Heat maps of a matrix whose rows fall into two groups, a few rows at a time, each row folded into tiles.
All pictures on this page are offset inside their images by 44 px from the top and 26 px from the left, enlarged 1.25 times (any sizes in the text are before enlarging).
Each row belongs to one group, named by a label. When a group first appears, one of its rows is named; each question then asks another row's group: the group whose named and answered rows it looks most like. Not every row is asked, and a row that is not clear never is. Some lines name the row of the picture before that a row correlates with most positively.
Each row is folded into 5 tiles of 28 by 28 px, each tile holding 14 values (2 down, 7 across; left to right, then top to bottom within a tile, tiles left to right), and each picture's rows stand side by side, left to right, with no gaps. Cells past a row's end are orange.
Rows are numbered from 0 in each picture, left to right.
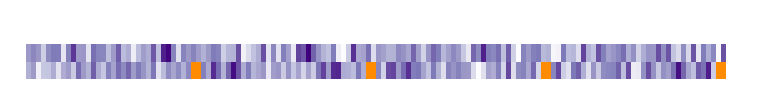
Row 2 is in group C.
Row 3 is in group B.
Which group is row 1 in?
C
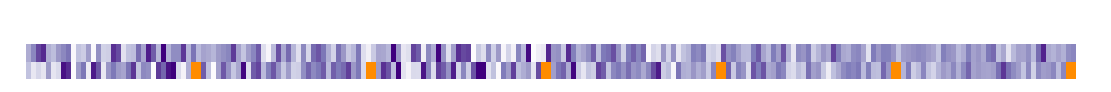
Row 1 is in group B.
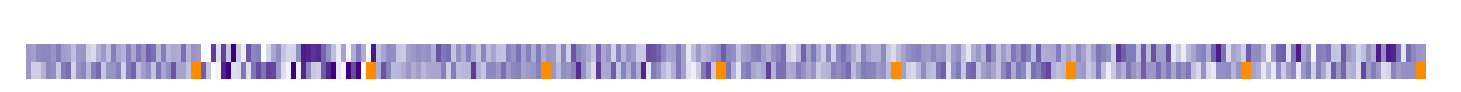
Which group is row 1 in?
B
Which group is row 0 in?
B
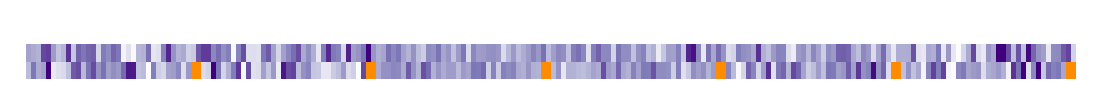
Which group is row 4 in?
B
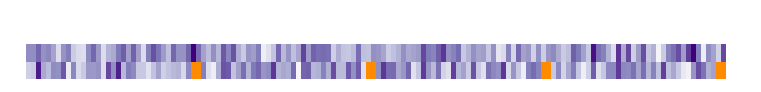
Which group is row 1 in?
B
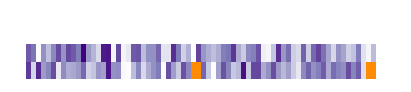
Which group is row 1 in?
B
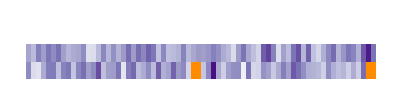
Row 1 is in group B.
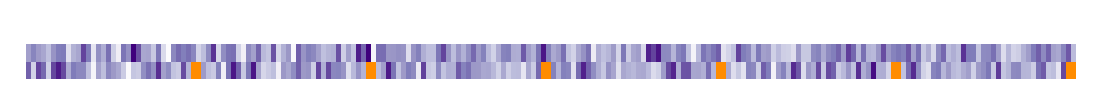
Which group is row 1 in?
C
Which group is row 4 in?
B
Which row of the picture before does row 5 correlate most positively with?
1
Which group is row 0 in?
C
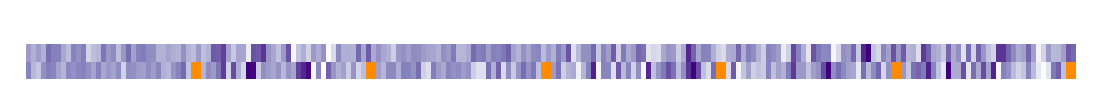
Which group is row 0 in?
B
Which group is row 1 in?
C
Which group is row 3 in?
B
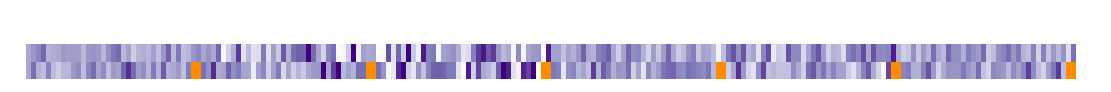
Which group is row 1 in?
C
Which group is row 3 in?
B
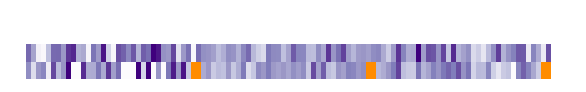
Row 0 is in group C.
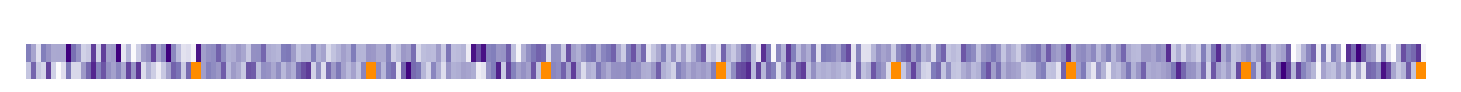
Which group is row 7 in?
C
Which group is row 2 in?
C
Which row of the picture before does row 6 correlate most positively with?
1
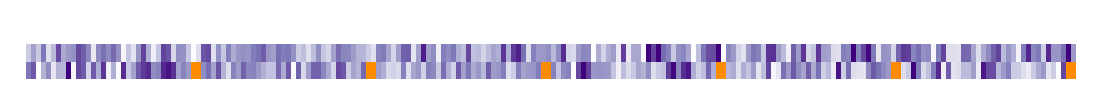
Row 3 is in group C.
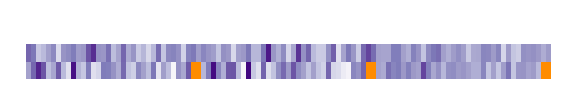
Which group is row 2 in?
C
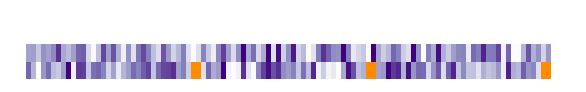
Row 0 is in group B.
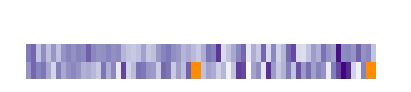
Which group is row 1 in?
B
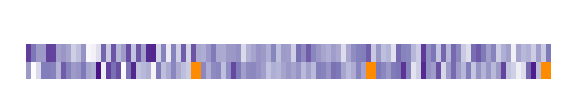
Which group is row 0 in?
B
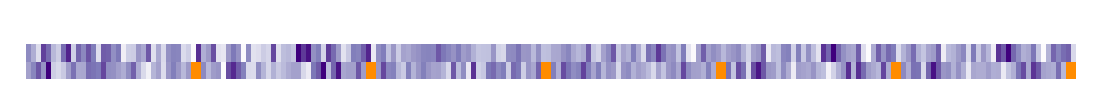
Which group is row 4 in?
C
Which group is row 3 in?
C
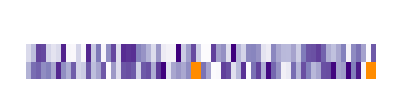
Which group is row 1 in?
B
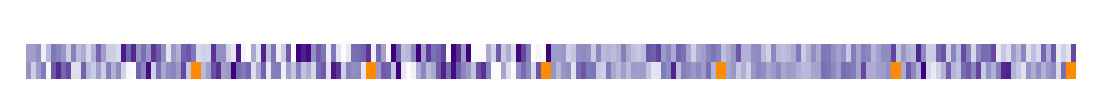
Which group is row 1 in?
C
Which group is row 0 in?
C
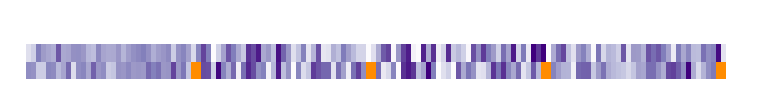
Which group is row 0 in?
B
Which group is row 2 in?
C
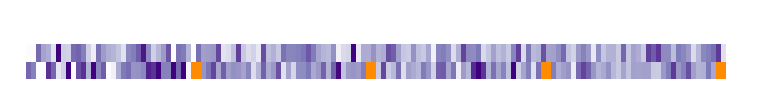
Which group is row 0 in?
B
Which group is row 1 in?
C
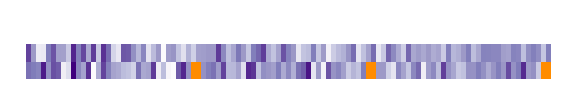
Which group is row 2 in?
B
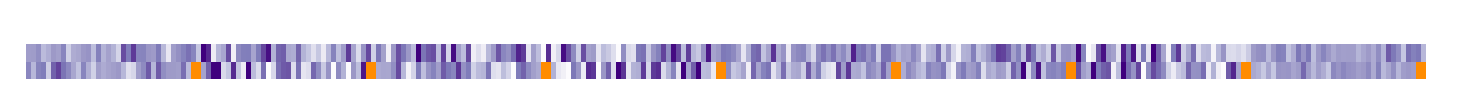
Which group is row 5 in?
C
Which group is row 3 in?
B
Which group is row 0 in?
C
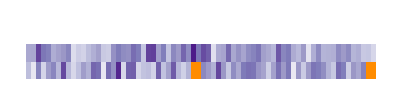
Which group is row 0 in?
B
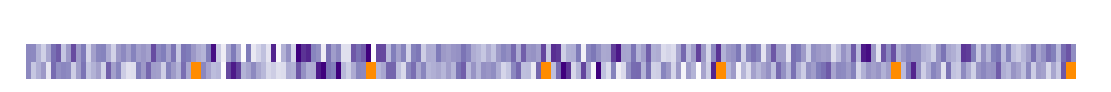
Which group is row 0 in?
C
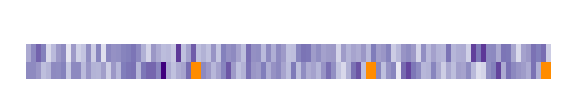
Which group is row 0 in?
C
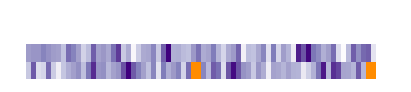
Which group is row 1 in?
C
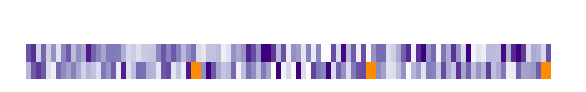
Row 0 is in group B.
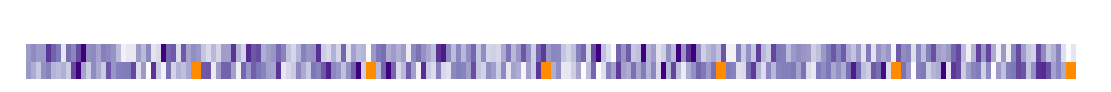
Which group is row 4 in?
B
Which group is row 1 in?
B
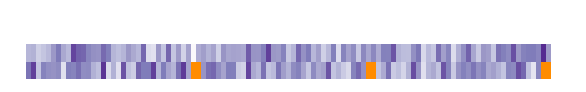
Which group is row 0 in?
B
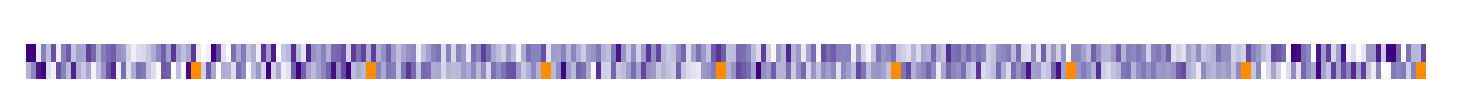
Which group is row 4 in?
C
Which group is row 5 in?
B
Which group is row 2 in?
C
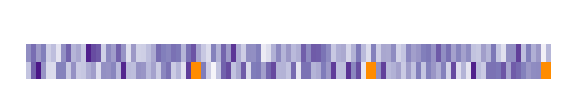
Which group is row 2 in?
B
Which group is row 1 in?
B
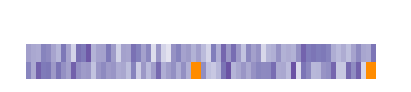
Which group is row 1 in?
B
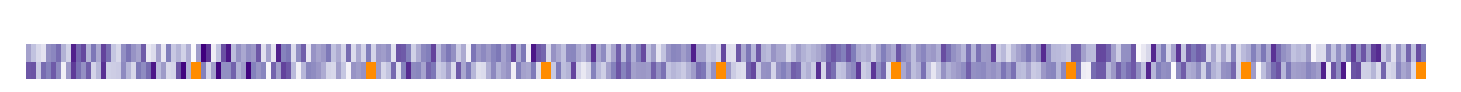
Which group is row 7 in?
B
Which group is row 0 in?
B
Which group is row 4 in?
B
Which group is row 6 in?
B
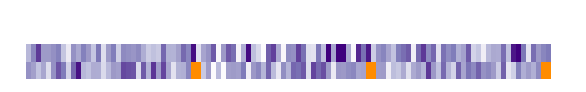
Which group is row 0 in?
C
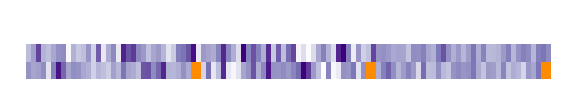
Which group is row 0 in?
C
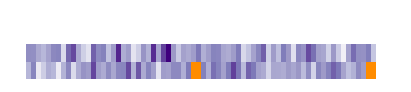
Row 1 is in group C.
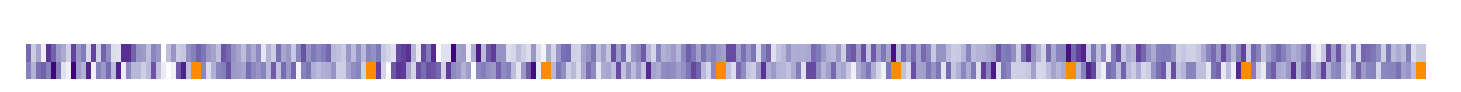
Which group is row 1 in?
B
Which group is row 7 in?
B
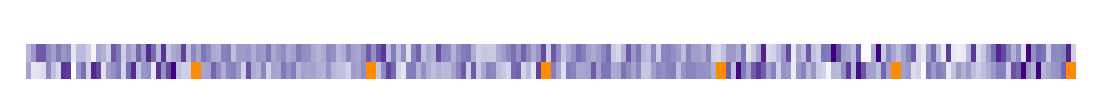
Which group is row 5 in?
C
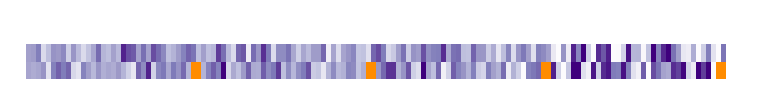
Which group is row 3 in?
B
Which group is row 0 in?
C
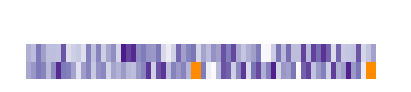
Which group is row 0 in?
C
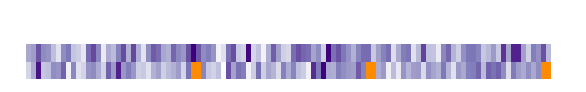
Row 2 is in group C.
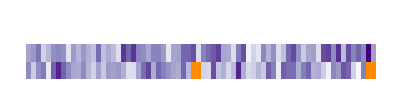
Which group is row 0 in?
C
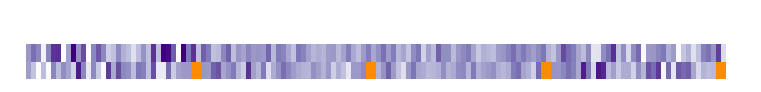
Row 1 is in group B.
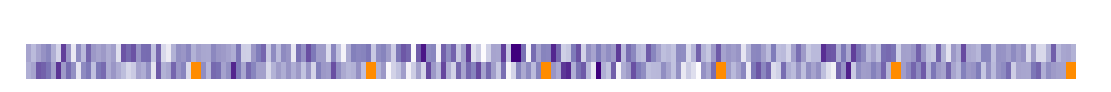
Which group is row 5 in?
C
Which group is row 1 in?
C
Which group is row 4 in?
C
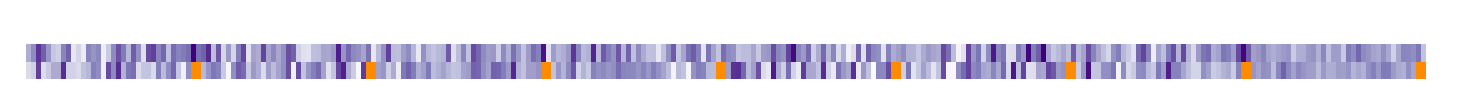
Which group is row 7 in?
C
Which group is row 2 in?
C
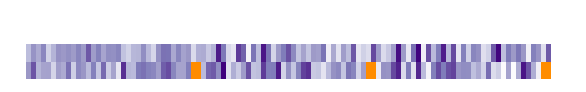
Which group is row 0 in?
B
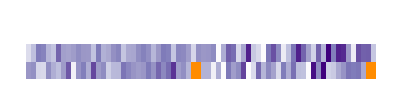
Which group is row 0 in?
B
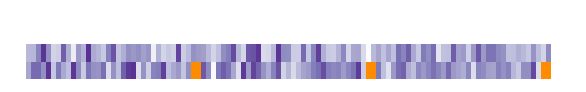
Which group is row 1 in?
B
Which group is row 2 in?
B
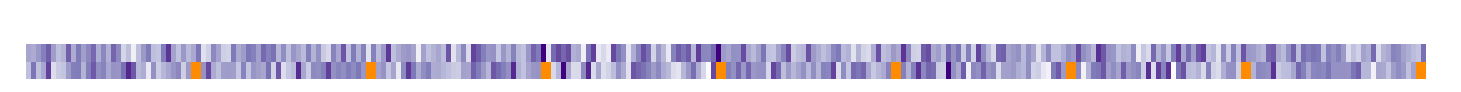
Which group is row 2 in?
C
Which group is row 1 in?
B
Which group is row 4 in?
C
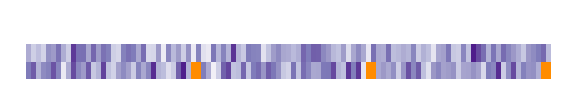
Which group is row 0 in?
B
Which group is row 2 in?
C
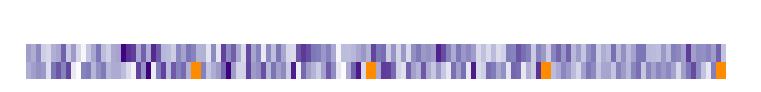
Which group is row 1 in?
B
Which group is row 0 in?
C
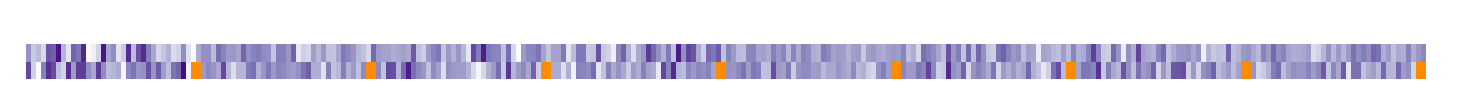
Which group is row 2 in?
C
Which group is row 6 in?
C
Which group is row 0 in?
B
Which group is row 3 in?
C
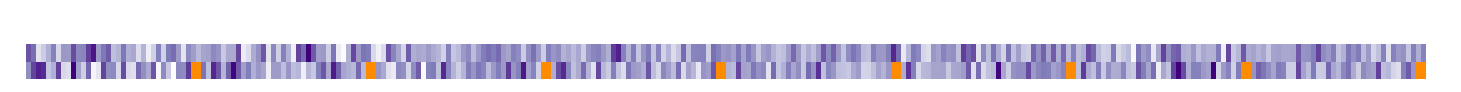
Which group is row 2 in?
B
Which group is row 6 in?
C
